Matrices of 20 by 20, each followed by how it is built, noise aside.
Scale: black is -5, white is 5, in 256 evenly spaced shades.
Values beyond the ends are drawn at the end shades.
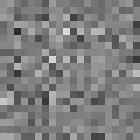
low rank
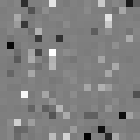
sparse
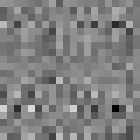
low rank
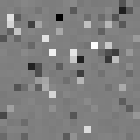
sparse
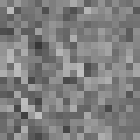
low rank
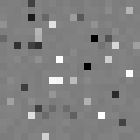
sparse
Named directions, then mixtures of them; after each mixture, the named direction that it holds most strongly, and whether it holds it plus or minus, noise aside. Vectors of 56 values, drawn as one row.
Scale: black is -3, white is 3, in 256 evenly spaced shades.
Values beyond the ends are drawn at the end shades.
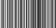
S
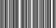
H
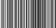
S, plus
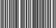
H, plus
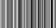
H, minus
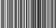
S, plus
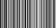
S, minus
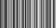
S, minus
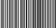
S, plus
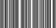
H, plus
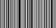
H, minus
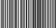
S, plus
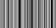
H, minus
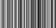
S, plus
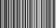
S, minus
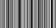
H, minus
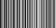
S, minus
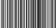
S, plus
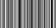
H, minus
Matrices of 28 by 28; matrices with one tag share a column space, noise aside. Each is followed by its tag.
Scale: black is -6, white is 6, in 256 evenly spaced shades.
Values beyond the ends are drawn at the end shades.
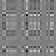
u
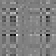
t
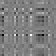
t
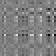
t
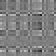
u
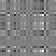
u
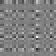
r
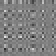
r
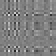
u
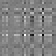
t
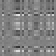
u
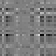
t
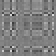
u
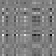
t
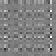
r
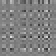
r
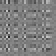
r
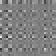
r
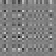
r
